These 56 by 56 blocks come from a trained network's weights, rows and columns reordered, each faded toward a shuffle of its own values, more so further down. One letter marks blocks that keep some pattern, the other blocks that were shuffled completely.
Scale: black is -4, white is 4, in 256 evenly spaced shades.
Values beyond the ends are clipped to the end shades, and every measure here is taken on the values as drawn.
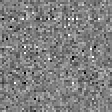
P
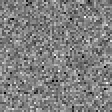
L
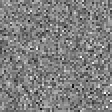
L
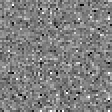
P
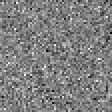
L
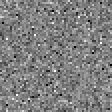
L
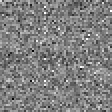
P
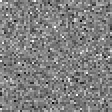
L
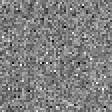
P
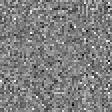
P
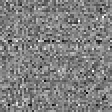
P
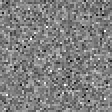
L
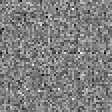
P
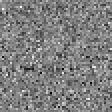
P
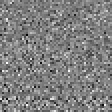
P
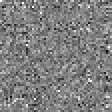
P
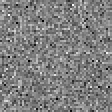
L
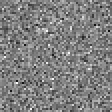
L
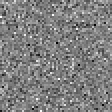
L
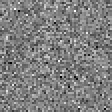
L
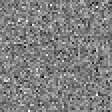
L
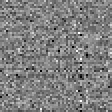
P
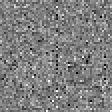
P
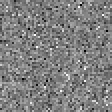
L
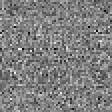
P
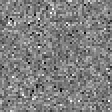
P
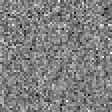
P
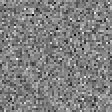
L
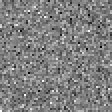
L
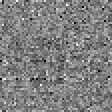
P
